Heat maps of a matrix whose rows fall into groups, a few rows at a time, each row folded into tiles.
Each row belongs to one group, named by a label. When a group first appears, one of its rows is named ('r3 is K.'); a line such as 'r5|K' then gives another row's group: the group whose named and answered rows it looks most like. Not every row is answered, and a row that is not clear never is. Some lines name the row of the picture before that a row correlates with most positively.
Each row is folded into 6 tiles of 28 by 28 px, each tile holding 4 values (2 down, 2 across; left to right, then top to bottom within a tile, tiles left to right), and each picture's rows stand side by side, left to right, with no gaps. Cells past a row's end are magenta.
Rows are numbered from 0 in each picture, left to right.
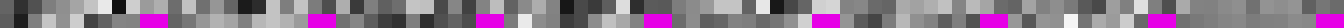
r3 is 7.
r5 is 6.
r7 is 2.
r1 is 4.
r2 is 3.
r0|6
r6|4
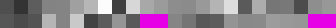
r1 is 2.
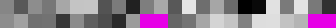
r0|3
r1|4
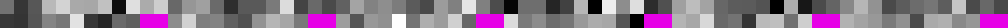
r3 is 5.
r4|7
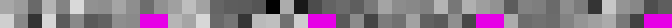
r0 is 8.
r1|7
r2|6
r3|5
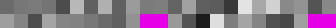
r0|8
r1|8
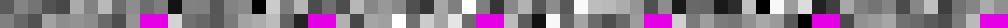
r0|8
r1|5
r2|4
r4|5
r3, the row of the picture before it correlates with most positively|1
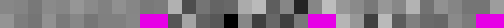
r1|3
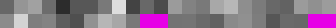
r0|7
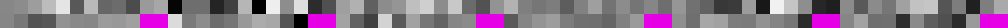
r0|2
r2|8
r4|5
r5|3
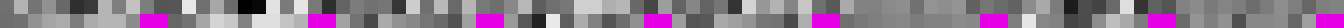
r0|4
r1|4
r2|8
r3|8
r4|8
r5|2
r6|7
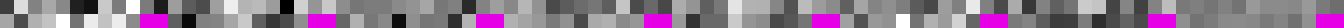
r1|6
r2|3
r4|6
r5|4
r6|3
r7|8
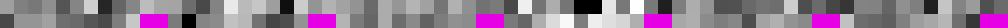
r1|6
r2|8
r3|4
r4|7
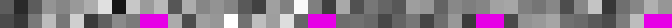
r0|6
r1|4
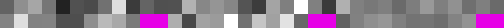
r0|7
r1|4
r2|2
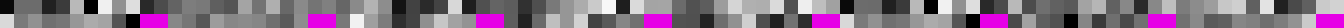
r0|5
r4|6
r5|5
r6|3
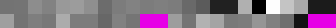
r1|5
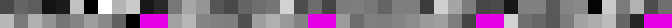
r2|5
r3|5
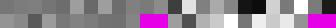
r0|8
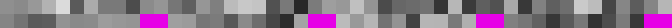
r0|2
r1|3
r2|7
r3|3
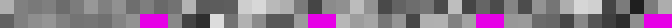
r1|8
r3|3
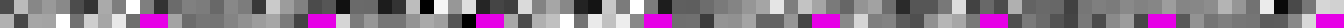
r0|4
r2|5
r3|4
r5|7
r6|3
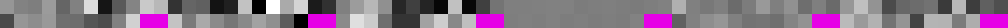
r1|5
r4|2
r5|7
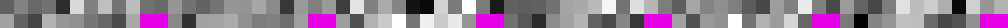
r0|8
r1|6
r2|4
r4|4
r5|6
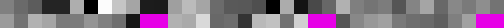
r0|5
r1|7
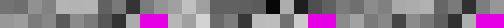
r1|7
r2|3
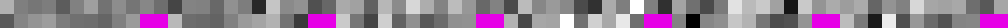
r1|5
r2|8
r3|4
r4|6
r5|8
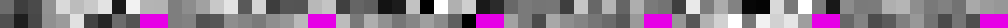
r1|2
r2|5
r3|8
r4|4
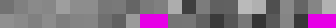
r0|3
